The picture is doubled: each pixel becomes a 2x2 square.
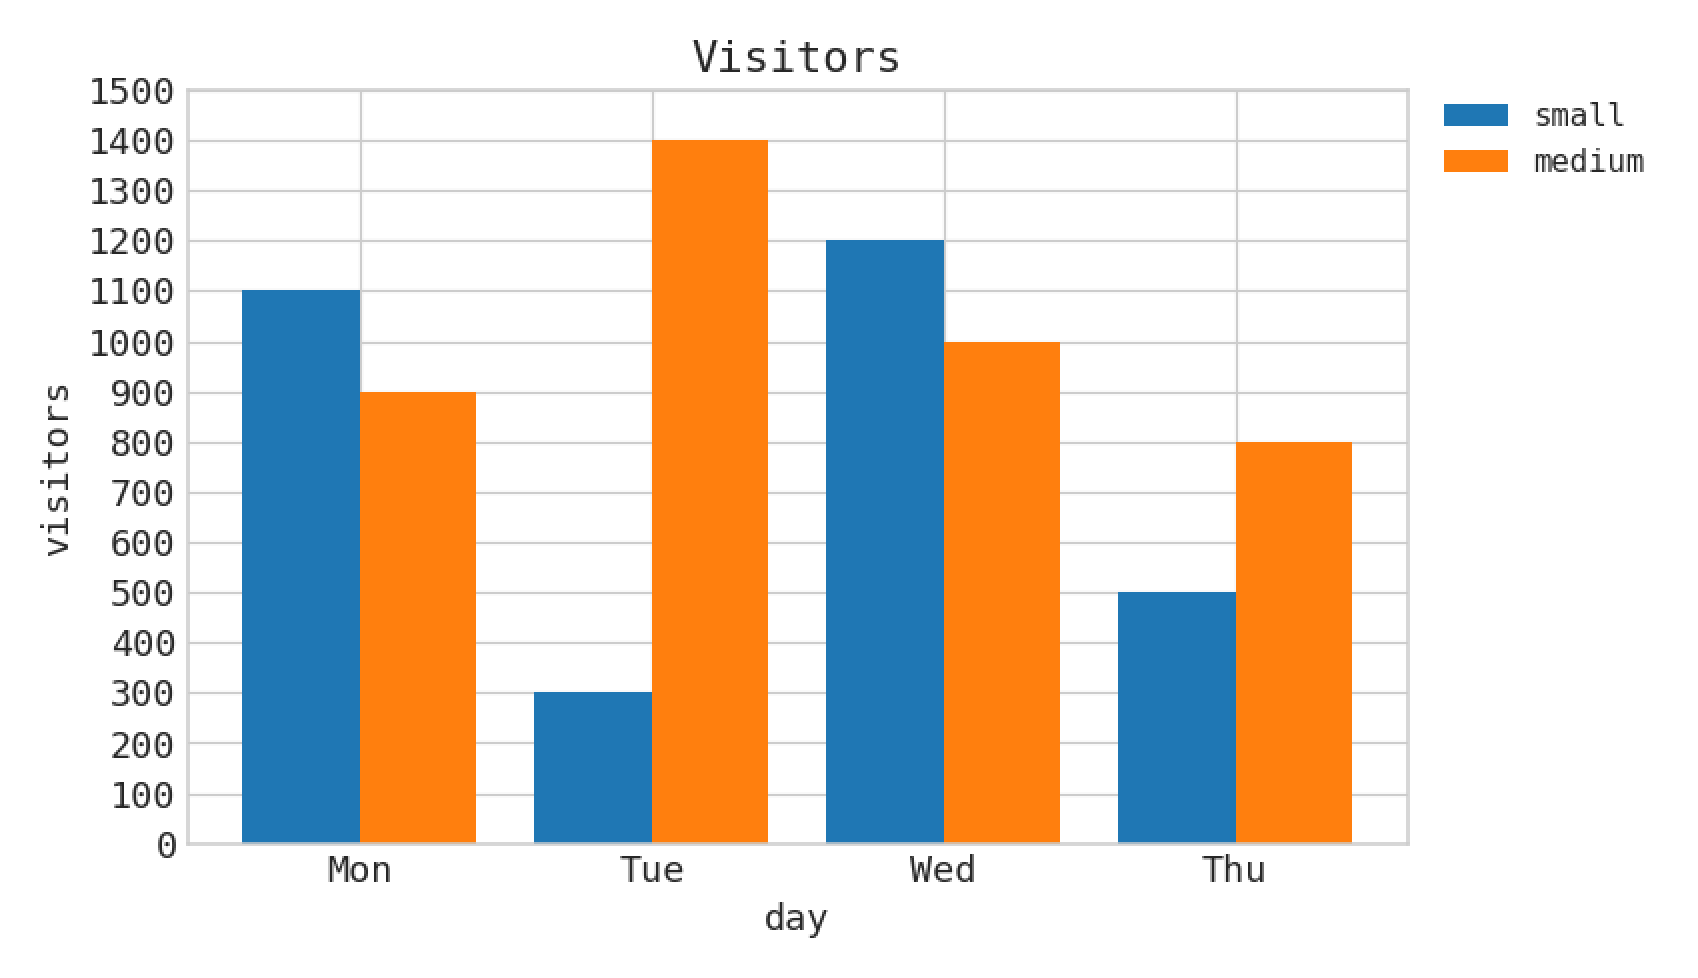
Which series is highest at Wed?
small
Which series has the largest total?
medium
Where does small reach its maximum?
Wed
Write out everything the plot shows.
Title: Visitors
x-axis: day, ticks Mon Tue Wed Thu
y-axis: visitors, ticks 0 100 200 300 400 500 600 700 800 900 1000 1100 1200 1300 1400 1500
Legend: small, medium
Values:
small: 1100 300 1200 500
medium: 900 1400 1000 800
